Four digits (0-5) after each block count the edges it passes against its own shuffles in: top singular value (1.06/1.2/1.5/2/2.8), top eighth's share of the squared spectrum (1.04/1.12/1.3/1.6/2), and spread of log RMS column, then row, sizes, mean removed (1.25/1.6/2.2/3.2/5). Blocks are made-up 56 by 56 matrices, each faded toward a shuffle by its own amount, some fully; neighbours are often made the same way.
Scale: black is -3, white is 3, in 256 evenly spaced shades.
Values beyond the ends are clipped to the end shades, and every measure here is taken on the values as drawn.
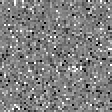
0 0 0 0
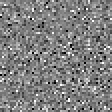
3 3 1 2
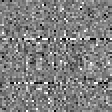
4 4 1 2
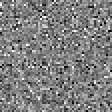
3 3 1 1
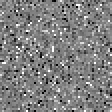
0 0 0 0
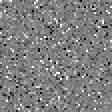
0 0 0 0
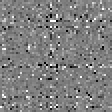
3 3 2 2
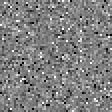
0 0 0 0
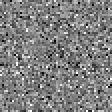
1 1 0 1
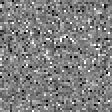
0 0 0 1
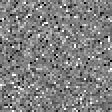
0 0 0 0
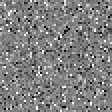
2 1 0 0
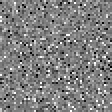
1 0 0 0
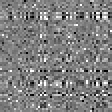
5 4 2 3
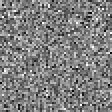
0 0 0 0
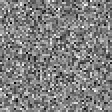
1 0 0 0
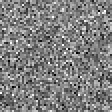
2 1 0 0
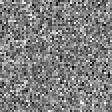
2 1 0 0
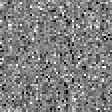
3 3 1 1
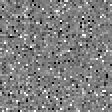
1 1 0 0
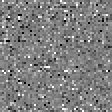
2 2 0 1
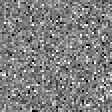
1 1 1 0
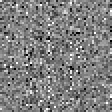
1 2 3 0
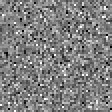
0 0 1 0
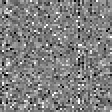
3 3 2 1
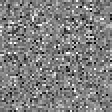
3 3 2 1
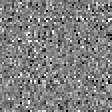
3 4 2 2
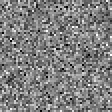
1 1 0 0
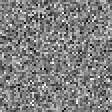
1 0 0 0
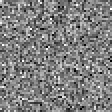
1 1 0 0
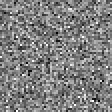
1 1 0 0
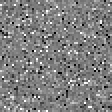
0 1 0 0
